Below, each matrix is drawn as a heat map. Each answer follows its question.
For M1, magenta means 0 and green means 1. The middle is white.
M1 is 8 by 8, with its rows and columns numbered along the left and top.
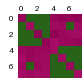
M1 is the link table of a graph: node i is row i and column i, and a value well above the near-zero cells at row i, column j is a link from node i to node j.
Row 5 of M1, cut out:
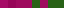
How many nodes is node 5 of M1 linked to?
3
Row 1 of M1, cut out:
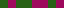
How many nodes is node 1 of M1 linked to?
4
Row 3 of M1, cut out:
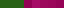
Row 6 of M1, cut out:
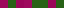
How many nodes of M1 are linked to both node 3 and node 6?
1
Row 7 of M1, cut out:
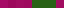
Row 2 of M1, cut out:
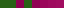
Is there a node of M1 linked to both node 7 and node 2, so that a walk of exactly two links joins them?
no
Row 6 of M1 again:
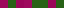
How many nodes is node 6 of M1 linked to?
4
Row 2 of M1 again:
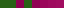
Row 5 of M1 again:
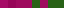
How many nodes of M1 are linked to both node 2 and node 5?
0
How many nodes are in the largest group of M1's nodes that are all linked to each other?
4
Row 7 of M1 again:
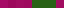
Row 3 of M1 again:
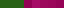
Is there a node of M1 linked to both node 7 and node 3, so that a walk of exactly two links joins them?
no
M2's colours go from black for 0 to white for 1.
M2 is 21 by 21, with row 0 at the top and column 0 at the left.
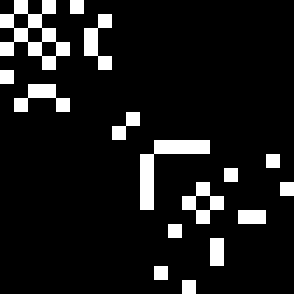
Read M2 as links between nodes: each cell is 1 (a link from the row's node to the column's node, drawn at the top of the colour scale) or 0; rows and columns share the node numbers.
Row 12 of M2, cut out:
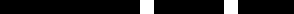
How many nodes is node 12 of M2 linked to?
2
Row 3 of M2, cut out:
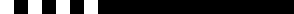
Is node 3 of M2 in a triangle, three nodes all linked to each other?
yes
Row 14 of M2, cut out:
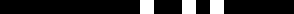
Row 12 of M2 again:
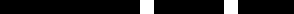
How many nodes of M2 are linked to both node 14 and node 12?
1
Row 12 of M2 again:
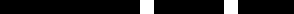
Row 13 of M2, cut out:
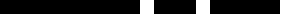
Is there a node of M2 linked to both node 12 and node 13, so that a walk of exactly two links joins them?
yes
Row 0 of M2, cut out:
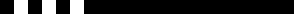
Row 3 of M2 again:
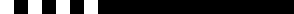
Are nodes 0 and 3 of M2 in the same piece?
yes
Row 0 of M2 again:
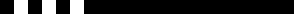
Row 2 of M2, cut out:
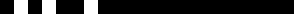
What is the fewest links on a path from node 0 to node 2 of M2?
2
